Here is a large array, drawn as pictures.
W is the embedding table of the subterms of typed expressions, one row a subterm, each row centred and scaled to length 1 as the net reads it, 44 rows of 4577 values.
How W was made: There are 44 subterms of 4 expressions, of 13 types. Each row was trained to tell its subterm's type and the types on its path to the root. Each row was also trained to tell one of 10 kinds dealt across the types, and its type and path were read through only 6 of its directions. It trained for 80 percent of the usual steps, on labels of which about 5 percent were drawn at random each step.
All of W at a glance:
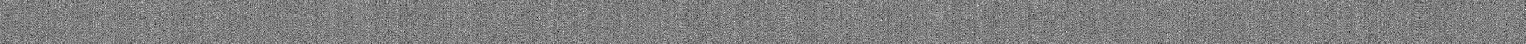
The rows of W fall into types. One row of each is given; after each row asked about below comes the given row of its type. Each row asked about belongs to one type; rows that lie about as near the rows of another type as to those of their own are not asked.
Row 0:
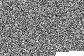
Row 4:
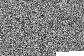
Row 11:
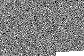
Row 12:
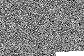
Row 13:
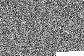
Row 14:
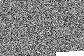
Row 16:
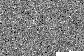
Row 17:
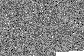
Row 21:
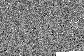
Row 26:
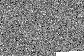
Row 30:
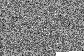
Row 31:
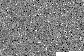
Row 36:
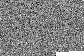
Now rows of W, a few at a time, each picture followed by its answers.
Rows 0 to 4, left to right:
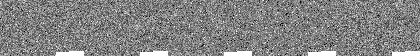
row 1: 26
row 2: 13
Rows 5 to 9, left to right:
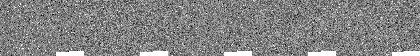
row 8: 26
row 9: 21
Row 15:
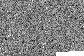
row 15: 21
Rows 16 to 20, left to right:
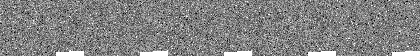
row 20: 11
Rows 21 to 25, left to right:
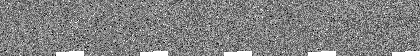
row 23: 13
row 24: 11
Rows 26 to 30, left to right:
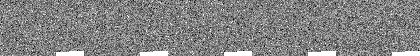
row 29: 26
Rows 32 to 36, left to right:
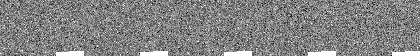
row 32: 12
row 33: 11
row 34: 13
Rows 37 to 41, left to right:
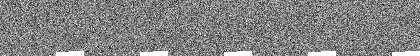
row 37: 13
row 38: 21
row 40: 0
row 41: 14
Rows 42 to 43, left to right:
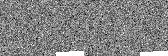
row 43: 12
